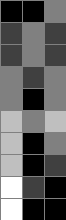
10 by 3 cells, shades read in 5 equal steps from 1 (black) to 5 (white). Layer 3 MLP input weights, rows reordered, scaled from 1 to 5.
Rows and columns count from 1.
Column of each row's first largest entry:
3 2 2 1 1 1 1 1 1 1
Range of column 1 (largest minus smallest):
4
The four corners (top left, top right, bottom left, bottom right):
1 3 5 1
